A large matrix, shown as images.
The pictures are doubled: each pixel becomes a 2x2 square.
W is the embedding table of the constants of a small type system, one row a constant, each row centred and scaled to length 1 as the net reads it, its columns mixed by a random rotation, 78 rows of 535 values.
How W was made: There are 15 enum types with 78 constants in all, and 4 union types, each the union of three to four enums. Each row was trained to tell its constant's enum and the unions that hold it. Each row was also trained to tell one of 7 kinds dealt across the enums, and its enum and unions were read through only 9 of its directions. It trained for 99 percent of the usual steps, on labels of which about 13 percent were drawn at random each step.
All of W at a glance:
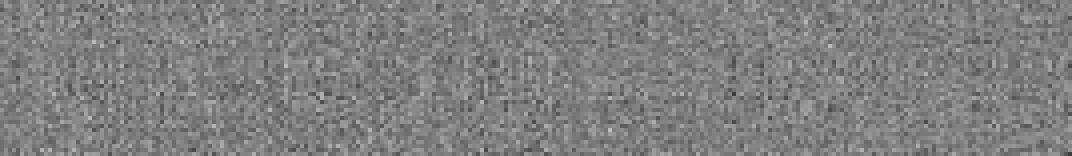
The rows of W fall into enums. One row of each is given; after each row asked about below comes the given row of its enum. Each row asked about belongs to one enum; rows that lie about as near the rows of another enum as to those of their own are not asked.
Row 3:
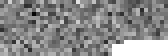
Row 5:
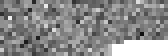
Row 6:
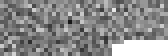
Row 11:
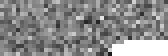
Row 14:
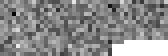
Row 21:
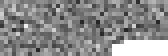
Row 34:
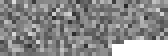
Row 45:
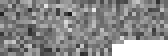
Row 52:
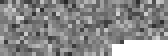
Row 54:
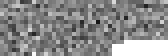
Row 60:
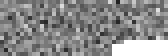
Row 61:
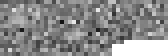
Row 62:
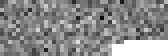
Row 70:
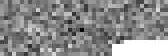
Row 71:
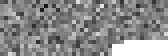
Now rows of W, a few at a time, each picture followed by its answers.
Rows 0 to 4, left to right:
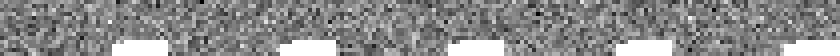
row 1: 5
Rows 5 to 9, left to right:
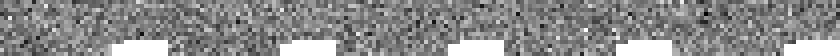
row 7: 54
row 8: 21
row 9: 52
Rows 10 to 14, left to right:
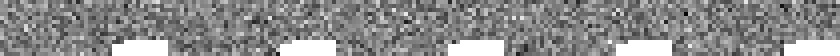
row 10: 21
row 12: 3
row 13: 5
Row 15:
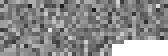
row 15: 3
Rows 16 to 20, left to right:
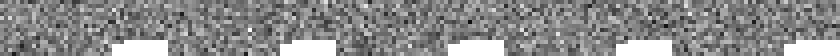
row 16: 5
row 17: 21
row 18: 5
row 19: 14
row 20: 14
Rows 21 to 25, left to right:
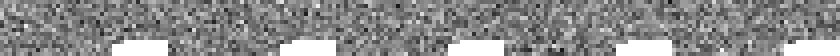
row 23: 3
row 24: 45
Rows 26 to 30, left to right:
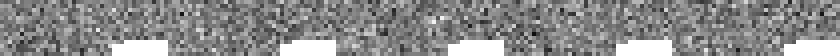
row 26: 6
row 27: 61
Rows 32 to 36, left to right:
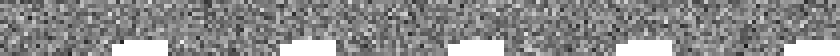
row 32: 60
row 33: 60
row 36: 54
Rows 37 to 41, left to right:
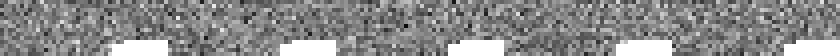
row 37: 62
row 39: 60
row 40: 6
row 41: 60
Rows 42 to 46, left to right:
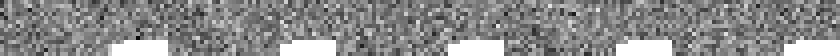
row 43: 11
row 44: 5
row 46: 14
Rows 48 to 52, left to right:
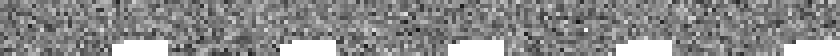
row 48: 45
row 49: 45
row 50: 70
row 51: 34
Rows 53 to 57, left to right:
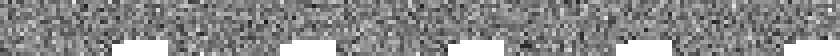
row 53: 14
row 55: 14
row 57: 60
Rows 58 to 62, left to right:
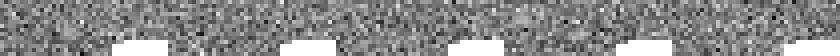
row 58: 6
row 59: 54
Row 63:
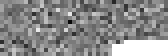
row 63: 3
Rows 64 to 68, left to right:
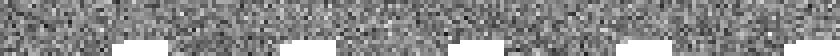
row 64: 45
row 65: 6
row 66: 21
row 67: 45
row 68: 11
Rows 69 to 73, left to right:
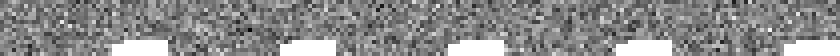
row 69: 62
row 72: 61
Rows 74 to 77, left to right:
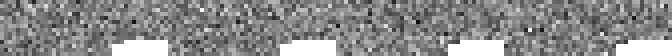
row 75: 6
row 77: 21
